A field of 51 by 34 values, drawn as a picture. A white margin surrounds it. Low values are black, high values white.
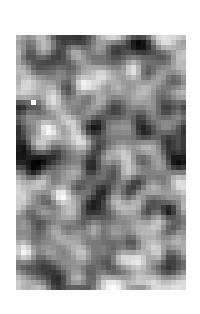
One lone cell stands out, far higher than its neighbours. No overall slope runs across the table. There is no seam. The histogram is bell-shaped. The texture is blotchy.
